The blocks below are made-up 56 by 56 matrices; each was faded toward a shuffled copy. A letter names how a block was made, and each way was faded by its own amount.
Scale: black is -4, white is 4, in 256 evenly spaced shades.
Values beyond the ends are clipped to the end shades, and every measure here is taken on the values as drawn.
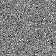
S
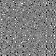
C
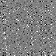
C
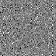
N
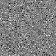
N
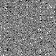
N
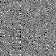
N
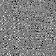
C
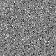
S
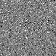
S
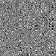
N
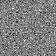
S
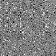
N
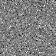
S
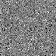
S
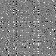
C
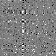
C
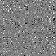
C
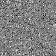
S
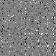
C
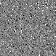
S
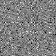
N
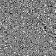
N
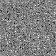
S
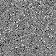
S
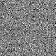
N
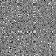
N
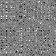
C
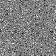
S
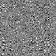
N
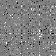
C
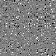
C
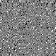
C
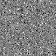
S
